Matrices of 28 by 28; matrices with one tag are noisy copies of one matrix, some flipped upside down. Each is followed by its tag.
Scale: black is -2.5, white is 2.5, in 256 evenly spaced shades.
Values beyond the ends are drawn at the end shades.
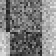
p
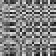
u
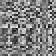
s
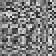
s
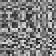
s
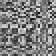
s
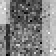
p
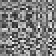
s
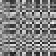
u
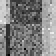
p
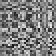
s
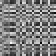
u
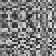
s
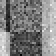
p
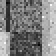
p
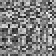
s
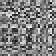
s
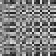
u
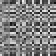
u
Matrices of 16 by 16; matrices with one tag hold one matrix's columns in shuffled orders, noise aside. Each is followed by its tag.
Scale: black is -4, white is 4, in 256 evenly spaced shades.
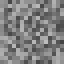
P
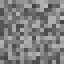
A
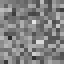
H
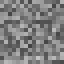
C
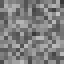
H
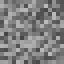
H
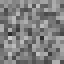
A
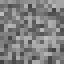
A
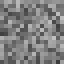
A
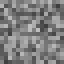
A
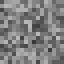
P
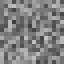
P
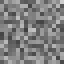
C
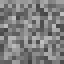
A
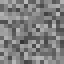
C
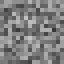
A
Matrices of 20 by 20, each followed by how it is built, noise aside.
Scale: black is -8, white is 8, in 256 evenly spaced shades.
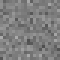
noise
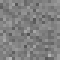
noise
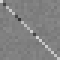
diagonal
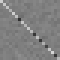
diagonal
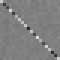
diagonal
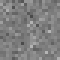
noise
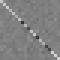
diagonal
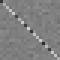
diagonal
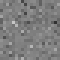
noise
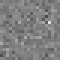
noise
